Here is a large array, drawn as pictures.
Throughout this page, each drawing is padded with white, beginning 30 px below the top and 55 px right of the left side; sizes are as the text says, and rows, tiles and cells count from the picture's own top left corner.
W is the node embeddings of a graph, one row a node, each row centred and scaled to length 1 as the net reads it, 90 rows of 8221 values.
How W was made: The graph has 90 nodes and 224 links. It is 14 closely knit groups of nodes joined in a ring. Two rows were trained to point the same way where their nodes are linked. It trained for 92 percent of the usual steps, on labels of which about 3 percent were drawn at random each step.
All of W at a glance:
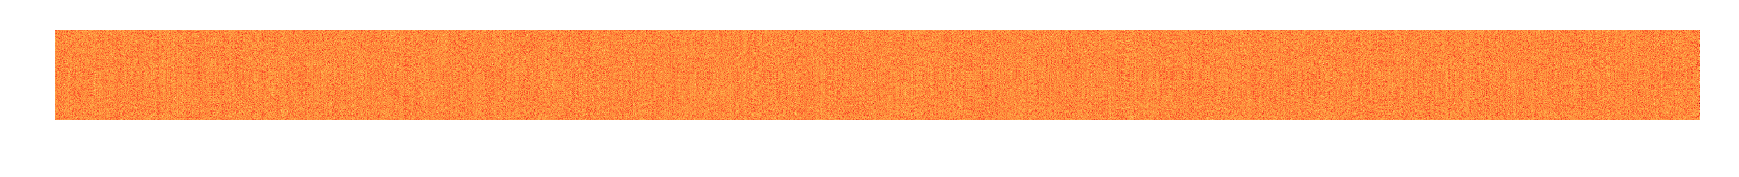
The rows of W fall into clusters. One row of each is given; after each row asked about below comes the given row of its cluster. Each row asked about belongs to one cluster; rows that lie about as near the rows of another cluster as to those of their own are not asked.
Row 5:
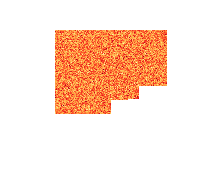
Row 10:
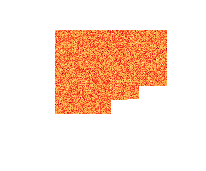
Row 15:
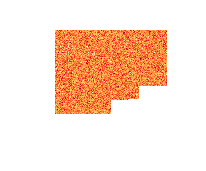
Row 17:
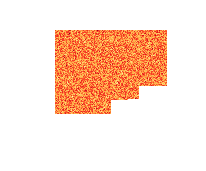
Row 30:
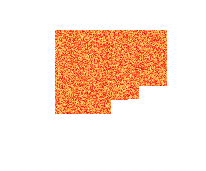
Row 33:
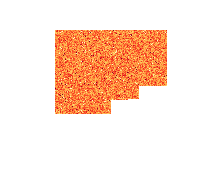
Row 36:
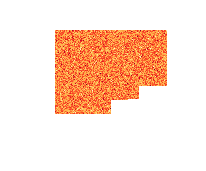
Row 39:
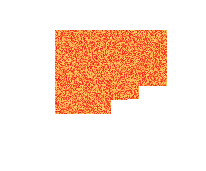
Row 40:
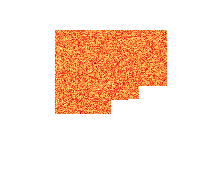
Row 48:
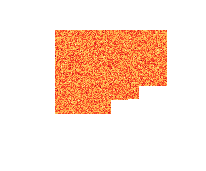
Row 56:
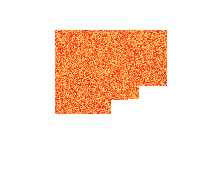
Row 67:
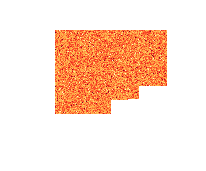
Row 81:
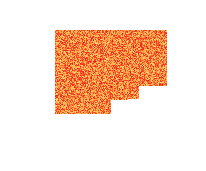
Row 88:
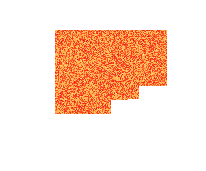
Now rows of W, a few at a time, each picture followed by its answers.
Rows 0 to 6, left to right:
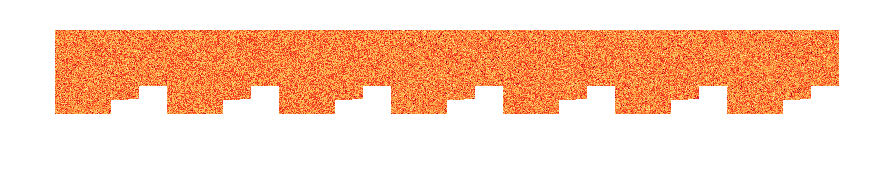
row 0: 15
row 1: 36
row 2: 56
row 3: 15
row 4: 30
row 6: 67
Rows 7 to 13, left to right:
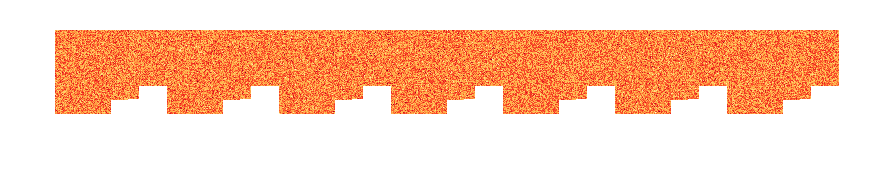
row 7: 10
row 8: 40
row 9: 5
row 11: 10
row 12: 39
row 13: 36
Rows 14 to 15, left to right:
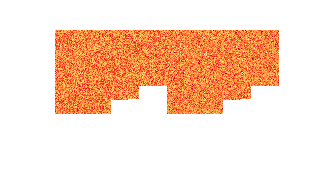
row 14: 33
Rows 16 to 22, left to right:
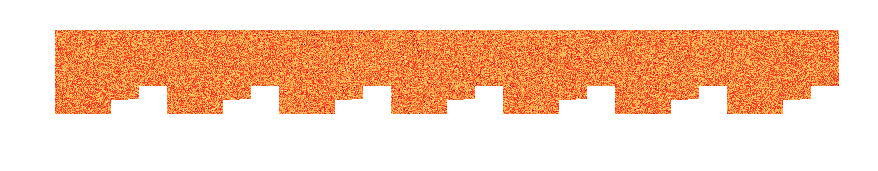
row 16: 56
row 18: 10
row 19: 30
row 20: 5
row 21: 56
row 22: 88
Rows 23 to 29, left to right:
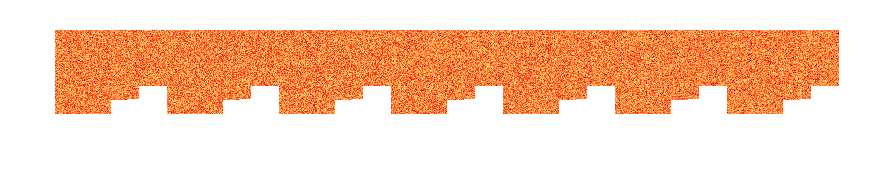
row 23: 30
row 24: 39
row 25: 17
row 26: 40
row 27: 81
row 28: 36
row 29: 10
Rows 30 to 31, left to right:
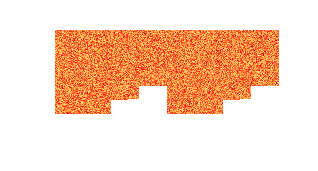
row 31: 40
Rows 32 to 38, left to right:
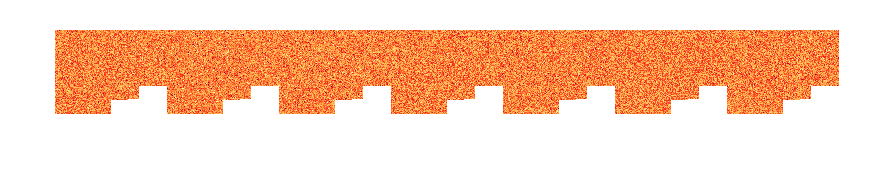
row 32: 30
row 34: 33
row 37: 36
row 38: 10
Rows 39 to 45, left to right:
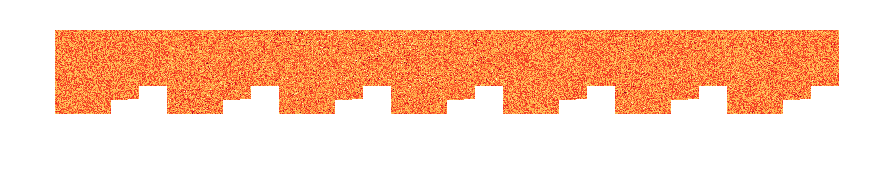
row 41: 48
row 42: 48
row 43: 36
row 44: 48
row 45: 88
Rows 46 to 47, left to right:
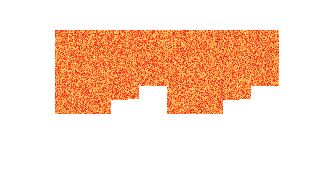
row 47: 39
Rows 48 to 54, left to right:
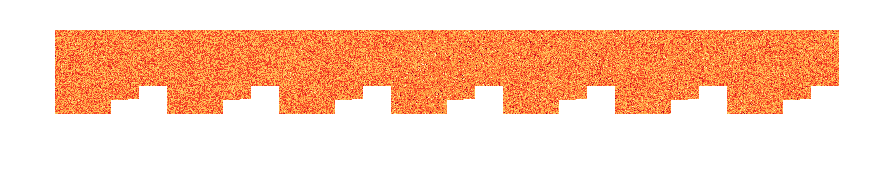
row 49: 30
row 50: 88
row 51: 33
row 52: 17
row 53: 81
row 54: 48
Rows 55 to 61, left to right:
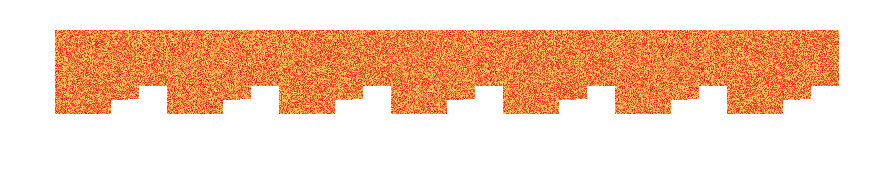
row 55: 56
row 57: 67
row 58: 39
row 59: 48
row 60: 81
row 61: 88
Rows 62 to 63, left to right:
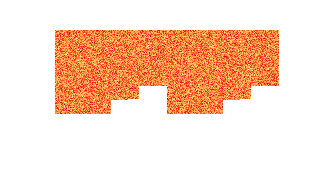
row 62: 17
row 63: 88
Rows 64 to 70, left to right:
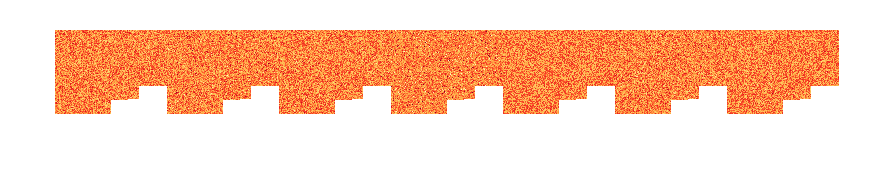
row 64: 17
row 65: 48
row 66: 40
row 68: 88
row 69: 15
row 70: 40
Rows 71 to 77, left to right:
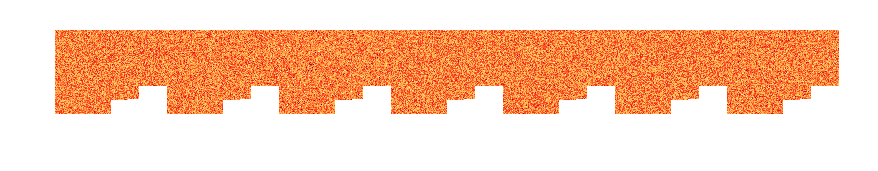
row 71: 39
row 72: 5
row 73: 33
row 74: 81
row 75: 56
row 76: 67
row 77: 10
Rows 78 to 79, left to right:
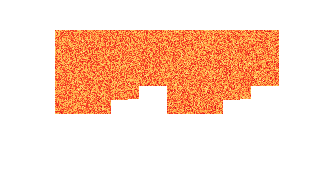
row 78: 39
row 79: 40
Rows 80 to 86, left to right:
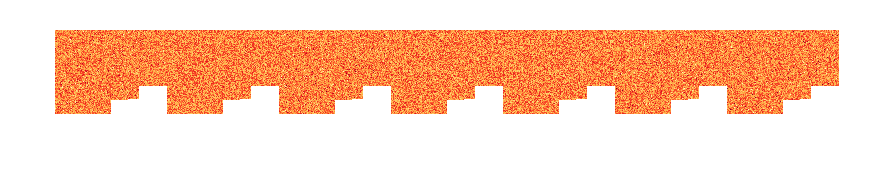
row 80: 81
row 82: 5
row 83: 67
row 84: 48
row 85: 40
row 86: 30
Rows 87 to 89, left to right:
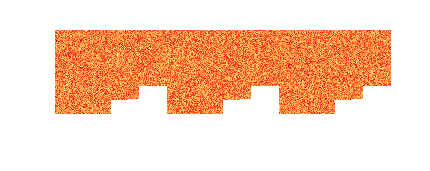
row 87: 36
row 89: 81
